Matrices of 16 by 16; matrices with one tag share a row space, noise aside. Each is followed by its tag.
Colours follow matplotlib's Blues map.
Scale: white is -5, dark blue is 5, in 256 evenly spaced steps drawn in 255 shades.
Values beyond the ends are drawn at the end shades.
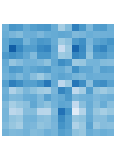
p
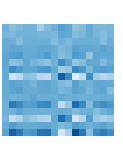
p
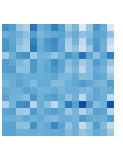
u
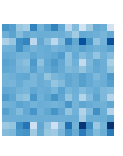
u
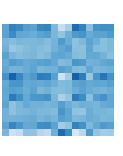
p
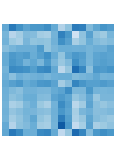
p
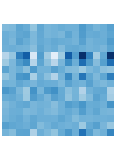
u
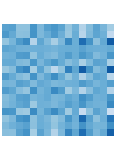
u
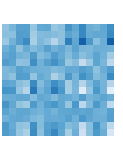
u
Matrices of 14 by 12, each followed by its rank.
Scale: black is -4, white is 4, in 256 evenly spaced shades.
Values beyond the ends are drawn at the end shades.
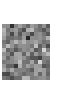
full rank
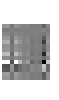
one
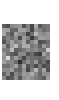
full rank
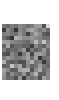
full rank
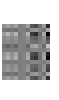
one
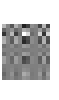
one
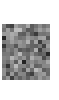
full rank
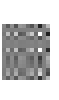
one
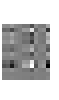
one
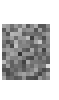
full rank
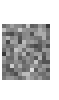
full rank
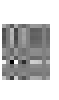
one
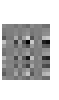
one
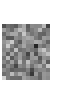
full rank
